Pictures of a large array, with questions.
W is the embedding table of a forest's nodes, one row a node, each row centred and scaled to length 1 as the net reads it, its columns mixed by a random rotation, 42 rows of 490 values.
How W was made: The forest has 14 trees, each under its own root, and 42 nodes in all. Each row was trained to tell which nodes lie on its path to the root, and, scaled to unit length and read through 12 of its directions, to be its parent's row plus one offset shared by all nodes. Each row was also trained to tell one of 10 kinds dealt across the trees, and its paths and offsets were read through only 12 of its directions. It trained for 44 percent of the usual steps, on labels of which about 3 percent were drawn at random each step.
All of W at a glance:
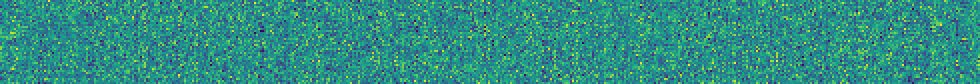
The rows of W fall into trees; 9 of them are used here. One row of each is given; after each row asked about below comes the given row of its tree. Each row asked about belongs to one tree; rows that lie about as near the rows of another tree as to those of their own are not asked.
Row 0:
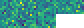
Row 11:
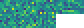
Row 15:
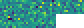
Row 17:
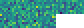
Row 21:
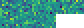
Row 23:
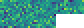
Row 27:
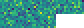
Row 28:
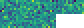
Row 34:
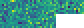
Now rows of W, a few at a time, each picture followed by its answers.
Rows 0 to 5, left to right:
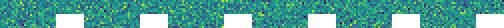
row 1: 15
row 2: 27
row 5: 15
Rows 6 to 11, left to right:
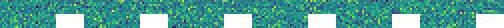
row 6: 0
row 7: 21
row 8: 23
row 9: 21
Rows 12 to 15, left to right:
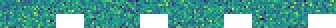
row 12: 17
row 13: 28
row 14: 23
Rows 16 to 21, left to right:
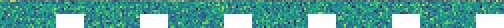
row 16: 23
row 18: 27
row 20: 28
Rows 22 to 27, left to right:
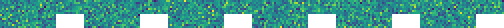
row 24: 15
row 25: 34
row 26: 28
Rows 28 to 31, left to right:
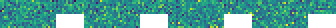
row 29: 15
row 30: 0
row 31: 11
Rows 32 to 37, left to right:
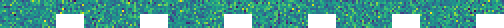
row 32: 21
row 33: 34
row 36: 0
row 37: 17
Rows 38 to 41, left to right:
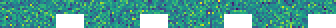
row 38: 17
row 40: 11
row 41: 17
